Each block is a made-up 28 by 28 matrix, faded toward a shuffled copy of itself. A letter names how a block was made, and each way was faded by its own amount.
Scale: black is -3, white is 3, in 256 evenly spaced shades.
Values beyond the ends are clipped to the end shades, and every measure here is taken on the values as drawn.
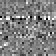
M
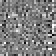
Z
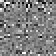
Z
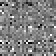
Z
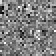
M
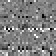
Z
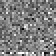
M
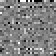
Z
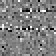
Z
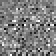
M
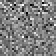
M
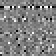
Z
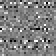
Z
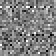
M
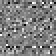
Z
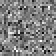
M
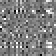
Z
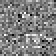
M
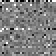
Z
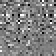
Z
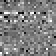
Z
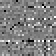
Z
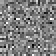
M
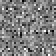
M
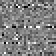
M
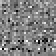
M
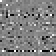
Z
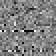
M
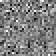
M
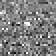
M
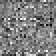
M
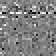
Z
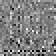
Z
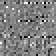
Z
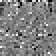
Z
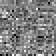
Z
